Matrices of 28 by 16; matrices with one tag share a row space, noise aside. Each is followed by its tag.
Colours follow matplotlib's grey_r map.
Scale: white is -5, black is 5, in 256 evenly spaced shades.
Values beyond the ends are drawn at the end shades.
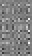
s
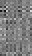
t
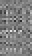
t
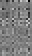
s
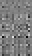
s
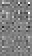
s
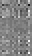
s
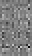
s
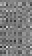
t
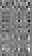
s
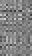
t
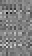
t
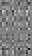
s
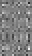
s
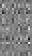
s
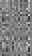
s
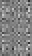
s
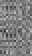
t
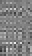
t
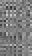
t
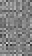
t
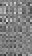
t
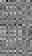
t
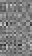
t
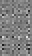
s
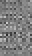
t
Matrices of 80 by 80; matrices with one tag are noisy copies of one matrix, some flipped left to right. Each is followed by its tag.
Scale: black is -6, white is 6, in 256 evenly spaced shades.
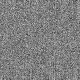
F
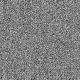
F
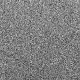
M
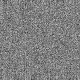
F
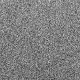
M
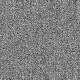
F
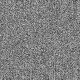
F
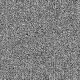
F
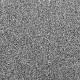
M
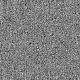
F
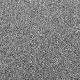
M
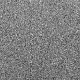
M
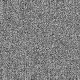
F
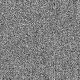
F
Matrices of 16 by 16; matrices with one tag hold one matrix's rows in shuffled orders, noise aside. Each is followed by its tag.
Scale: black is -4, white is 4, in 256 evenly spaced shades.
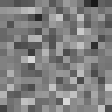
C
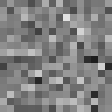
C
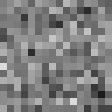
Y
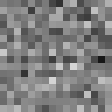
Y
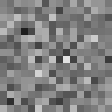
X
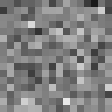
C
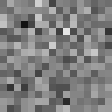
X
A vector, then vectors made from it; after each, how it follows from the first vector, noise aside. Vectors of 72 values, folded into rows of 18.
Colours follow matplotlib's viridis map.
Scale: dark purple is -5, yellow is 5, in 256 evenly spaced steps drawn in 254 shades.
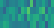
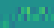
partly zeroed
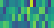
scaled up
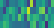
scaled up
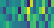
scaled up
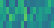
reversed
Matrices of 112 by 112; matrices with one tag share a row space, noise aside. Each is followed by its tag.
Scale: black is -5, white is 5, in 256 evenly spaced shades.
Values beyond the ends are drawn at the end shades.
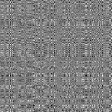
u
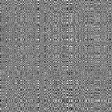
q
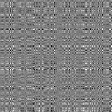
u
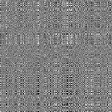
q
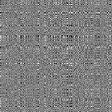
q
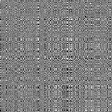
q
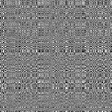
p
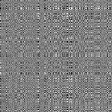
q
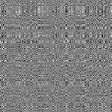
p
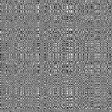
q
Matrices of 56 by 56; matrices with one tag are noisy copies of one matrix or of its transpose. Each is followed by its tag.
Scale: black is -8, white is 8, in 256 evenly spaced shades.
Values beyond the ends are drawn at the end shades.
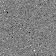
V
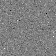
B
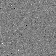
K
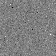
V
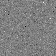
K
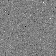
K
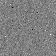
V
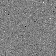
K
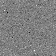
V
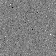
V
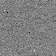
V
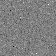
B
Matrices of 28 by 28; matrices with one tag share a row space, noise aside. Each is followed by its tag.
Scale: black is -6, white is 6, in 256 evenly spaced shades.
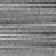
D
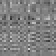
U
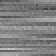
D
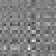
U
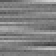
D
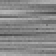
D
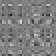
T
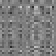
T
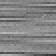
D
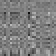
U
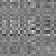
U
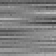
D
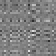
U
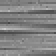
D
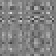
T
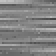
D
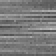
D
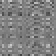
T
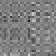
U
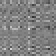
U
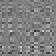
T
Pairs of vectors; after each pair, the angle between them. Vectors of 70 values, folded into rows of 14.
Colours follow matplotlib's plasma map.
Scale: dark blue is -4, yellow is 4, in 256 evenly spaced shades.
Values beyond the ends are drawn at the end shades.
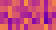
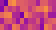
orthogonal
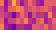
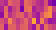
orthogonal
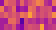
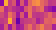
partly aligned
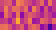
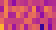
partly aligned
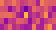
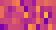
partly aligned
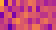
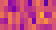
orthogonal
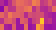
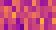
partly aligned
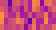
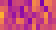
nearly parallel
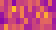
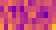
partly opposed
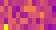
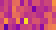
partly opposed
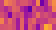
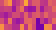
partly aligned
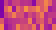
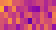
partly opposed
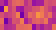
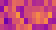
nearly parallel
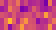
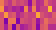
orthogonal
